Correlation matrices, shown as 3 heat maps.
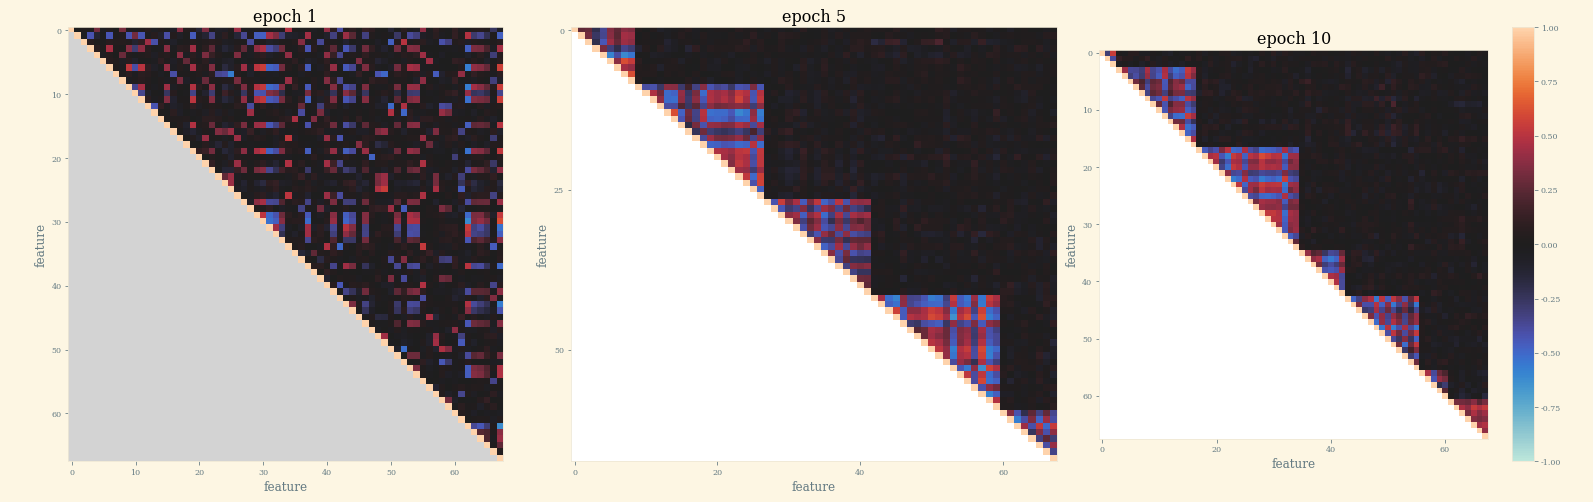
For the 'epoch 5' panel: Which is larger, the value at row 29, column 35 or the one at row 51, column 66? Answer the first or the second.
the second
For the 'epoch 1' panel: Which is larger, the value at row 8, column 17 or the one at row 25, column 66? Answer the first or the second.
the first
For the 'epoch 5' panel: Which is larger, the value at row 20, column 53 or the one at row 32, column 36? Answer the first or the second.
the second
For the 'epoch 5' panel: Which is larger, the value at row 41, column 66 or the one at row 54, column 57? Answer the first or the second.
the second
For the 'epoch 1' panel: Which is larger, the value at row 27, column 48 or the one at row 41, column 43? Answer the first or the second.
the first
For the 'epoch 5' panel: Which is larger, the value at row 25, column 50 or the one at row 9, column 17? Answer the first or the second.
the first
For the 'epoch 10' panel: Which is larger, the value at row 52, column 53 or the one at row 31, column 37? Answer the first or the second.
the second
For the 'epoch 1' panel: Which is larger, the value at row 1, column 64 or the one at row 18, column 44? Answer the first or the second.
the second
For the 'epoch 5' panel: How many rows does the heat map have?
68
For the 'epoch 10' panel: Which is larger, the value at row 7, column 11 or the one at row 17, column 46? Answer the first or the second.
the second
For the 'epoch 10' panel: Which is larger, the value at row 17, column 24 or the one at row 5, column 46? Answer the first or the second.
the second
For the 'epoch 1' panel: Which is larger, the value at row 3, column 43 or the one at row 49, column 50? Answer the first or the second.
the second
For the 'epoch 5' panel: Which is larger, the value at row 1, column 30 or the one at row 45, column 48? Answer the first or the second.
the second
